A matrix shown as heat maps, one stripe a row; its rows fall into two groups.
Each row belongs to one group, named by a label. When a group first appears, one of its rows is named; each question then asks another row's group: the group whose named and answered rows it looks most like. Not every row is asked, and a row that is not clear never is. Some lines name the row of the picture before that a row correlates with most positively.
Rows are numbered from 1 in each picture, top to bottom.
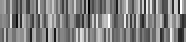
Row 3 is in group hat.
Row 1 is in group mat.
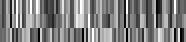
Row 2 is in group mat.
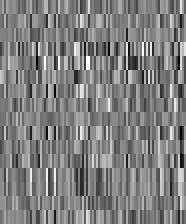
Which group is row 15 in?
mat
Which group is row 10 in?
hat
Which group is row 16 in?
hat
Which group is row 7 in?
hat
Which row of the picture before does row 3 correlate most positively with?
3
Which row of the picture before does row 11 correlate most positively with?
3
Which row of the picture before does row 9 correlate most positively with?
2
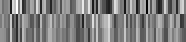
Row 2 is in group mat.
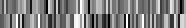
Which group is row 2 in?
mat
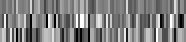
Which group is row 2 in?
hat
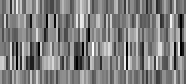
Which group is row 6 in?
mat
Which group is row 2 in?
hat
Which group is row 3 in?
hat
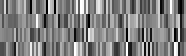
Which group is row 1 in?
hat
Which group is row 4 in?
mat
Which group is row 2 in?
hat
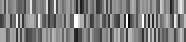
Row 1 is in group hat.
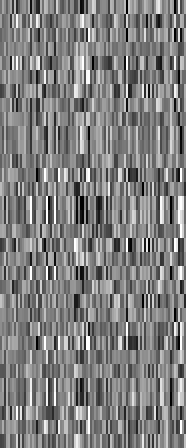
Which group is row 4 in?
hat
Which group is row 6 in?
hat
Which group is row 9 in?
hat
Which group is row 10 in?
hat
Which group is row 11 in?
hat
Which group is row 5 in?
mat
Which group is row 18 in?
mat
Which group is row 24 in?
mat
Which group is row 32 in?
mat
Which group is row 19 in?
hat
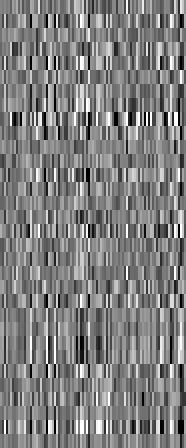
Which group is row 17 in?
mat
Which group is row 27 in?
hat
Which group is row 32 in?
hat
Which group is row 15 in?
mat
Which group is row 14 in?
hat
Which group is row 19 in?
hat
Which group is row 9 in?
mat
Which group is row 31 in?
hat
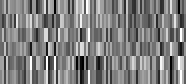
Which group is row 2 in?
mat
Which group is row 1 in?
hat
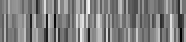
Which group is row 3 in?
hat
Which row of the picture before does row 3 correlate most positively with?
4
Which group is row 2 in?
hat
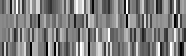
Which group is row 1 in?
mat
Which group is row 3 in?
mat
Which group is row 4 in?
hat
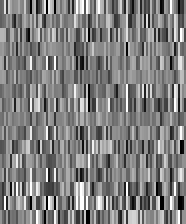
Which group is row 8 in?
mat
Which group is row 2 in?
mat
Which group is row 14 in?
mat
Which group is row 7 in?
mat
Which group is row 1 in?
hat
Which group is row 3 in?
mat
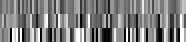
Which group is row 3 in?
mat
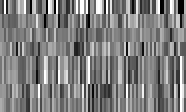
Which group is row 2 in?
hat
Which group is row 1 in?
hat
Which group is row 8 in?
mat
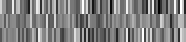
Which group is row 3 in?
mat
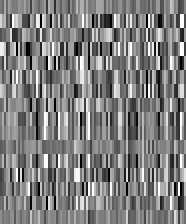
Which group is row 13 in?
mat
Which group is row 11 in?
mat
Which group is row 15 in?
hat
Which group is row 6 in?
mat
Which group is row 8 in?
hat
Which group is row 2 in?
mat
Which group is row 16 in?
mat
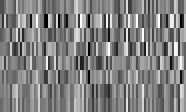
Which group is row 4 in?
mat
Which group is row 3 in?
mat
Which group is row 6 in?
hat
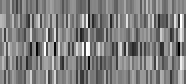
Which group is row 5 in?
mat
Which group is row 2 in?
mat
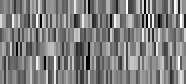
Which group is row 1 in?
mat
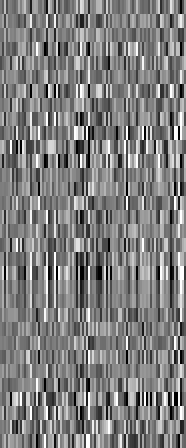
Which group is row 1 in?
hat
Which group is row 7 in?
hat
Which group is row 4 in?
hat
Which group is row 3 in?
hat
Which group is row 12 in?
hat
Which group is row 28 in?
hat
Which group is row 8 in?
mat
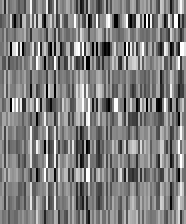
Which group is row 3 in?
hat
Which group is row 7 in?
hat
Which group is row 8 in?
mat
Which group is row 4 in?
mat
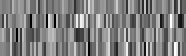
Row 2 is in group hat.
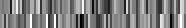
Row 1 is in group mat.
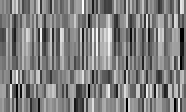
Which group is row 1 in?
mat
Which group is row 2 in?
mat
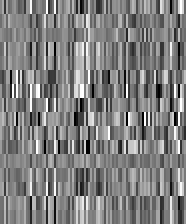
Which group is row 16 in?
hat
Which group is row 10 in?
mat
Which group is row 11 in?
hat
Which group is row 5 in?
hat
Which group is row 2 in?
hat
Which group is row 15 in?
hat
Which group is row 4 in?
hat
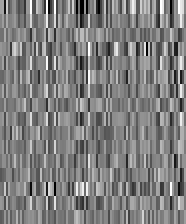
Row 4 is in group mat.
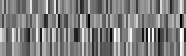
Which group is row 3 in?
mat
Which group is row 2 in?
hat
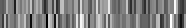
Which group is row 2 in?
hat
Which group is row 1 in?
mat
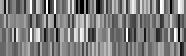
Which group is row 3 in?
mat
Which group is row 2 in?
hat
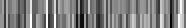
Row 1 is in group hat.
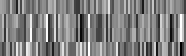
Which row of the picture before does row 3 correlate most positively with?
1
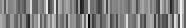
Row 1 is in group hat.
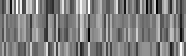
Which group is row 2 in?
hat
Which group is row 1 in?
mat
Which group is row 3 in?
hat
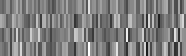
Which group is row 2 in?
mat
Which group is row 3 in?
mat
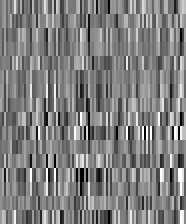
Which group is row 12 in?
hat
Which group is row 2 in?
mat
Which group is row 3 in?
hat
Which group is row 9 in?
hat
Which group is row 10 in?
mat
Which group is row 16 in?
mat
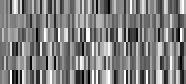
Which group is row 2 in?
hat
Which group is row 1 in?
mat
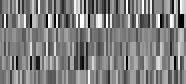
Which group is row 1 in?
mat
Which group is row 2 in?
hat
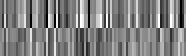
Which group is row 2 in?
hat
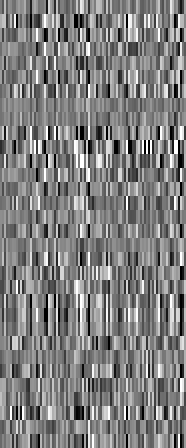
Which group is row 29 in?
mat
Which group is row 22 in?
hat
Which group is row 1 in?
hat
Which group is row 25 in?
mat
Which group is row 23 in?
hat
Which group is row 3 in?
hat
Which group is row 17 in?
hat
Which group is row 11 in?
mat
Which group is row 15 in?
mat
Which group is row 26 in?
mat
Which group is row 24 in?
hat
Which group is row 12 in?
hat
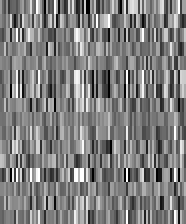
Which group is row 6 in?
mat
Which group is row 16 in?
mat
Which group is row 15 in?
hat
